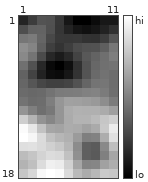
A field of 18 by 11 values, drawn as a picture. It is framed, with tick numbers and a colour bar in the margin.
Grain: blotchy. Slope: up to the bottom. Ninth with the highest average: bottom left. Lone odd cells: none.
